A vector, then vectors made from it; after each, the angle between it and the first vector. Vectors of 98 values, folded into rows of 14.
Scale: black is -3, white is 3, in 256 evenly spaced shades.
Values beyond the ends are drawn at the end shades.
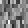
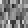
nearly parallel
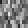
nearly opposite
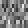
partly aligned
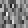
orthogonal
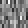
partly opposed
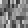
nearly parallel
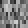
partly opposed
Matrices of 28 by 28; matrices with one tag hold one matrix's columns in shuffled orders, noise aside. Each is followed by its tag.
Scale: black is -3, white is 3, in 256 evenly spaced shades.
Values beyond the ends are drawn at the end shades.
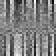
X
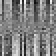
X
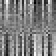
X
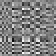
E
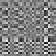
E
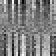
X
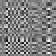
E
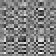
E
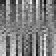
X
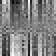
X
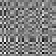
E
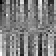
X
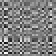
E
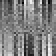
X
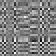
E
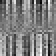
X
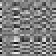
E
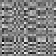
E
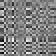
E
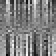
X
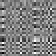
E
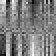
X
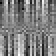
X
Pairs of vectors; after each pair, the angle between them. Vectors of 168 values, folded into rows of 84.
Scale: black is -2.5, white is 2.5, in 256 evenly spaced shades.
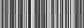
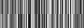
nearly parallel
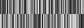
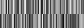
nearly opposite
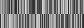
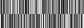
nearly opposite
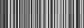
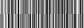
nearly opposite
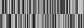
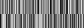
partly aligned
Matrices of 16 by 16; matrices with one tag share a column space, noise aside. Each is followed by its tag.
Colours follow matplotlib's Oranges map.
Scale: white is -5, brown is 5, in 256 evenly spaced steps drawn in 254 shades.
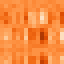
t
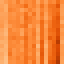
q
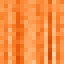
q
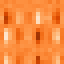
t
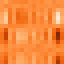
t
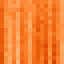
q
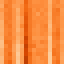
q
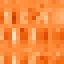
t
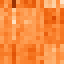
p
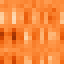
t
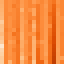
q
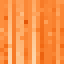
q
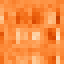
t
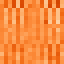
p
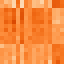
p
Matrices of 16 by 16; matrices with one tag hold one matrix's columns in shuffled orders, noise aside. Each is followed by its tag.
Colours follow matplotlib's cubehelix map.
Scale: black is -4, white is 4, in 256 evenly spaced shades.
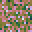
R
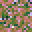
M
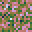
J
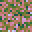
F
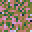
F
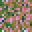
F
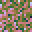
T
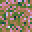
M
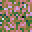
J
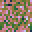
R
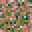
M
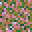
T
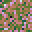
T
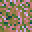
M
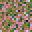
F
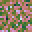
R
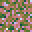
T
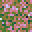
J
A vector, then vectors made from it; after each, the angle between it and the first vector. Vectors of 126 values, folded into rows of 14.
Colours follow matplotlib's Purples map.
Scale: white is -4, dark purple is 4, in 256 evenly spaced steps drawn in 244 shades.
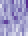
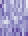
nearly opposite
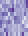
partly aligned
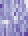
nearly opposite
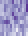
nearly parallel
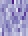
partly aligned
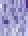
nearly parallel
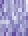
nearly opposite
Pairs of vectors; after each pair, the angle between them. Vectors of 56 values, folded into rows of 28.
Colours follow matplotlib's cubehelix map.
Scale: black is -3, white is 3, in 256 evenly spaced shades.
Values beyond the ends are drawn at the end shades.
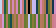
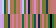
partly aligned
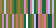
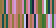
nearly opposite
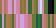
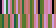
orthogonal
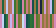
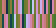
nearly opposite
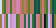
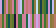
orthogonal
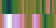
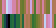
nearly opposite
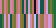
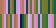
partly aligned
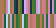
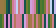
nearly opposite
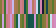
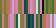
nearly parallel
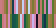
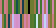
nearly opposite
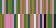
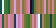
partly aligned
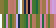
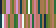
partly opposed
